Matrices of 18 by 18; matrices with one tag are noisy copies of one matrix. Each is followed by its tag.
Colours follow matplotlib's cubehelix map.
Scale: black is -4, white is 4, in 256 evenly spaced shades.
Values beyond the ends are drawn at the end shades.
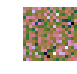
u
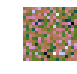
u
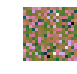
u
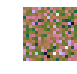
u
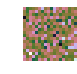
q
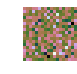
u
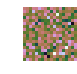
u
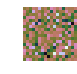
u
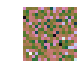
q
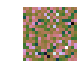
u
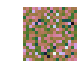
u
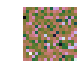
q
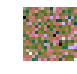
q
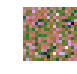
u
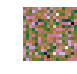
u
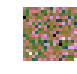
q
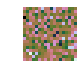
q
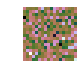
q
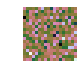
q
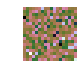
q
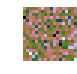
q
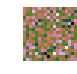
u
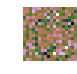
u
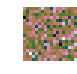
q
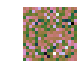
u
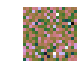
u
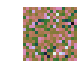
u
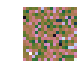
q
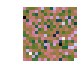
q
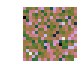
q
